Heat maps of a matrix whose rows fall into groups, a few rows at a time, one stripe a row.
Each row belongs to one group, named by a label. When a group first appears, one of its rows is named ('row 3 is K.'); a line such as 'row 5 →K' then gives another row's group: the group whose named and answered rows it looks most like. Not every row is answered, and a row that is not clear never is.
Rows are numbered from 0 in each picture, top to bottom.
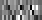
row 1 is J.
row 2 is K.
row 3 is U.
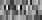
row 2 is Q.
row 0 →J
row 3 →U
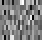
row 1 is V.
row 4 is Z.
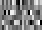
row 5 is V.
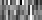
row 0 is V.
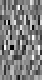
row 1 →U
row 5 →K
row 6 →V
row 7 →Z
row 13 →J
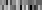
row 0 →V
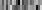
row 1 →Q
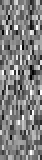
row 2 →V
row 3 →J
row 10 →K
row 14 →Z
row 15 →V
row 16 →Z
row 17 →U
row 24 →U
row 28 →U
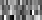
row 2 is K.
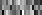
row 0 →U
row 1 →K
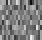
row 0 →V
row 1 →Q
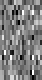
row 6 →U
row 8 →Z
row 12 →Q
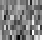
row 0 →J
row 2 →V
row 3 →J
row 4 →Z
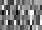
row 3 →Q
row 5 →J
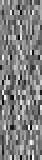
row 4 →U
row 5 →K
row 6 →K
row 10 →K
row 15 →U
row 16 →Q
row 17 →J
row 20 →Z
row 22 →K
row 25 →J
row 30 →Z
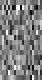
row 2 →V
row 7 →Z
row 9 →K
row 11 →U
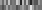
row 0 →V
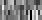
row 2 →J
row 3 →J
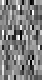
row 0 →V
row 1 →U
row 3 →U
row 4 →V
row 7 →U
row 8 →Q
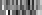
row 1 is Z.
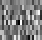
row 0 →K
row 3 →Z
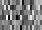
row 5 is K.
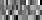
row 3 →Q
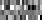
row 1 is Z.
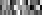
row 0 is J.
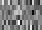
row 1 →U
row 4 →U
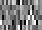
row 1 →K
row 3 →Z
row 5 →U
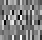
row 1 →K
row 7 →K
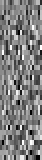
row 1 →J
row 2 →J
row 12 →Z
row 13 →K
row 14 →Z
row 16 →Z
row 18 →V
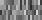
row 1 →V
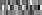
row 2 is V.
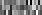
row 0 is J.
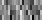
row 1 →V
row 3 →K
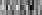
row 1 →V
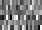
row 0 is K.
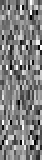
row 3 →V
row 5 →Q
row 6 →K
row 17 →V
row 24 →K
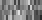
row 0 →Z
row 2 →U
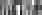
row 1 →U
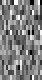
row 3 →U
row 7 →Q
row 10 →V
